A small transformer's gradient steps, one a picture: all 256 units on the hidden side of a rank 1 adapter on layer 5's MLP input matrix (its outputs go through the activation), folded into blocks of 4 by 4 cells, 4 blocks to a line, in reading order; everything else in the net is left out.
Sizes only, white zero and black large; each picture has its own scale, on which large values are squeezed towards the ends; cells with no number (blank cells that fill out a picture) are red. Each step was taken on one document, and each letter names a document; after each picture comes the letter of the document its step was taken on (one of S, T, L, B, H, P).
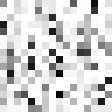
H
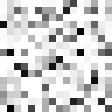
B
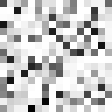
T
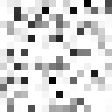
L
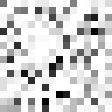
T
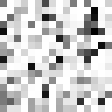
T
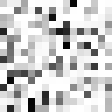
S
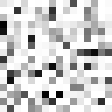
S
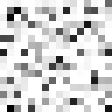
B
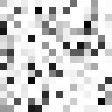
H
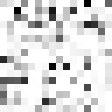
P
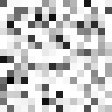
P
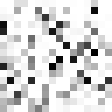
H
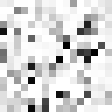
T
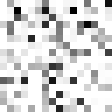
L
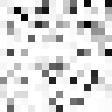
L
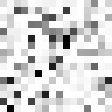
B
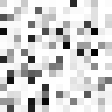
S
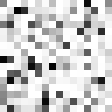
P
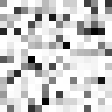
P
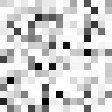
P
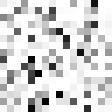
S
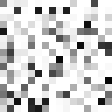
H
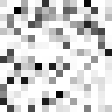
P
